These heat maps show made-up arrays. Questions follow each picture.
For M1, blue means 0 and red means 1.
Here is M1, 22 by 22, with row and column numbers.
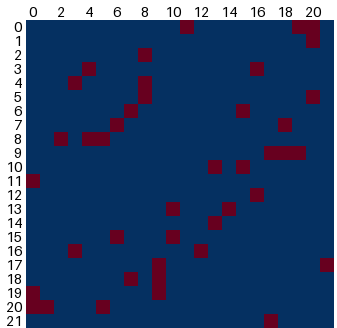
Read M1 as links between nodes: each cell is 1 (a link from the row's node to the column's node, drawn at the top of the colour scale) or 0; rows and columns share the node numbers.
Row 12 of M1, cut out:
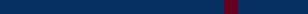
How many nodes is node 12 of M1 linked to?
1
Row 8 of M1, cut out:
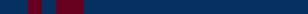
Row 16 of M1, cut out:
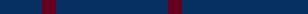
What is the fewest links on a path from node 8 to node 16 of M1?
3
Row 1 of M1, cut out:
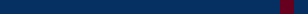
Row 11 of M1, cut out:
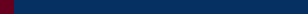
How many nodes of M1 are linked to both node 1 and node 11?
0
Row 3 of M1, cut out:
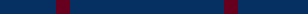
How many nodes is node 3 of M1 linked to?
2
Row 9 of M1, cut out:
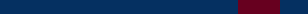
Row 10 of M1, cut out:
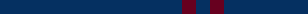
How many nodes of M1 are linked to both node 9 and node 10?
0
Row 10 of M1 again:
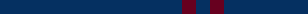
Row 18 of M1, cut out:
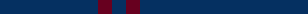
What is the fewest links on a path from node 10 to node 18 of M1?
4
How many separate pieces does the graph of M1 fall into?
1
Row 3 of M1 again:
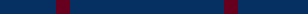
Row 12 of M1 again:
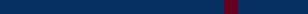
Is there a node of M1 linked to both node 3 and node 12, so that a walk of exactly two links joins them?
yes
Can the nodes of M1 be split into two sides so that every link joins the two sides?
yes
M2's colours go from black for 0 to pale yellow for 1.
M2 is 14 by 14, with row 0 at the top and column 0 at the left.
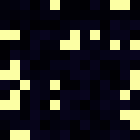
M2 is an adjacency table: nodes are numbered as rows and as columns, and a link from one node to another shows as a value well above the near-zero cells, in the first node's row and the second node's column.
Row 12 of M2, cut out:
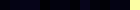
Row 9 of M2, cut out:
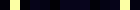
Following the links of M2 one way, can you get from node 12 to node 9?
no
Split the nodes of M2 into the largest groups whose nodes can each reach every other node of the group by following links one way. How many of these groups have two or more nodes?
0
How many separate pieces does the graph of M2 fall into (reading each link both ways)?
1
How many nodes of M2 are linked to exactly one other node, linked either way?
0
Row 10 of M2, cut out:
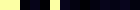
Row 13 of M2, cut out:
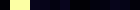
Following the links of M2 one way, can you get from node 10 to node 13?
yes
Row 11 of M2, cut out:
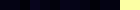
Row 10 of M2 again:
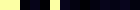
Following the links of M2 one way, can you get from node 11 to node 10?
no
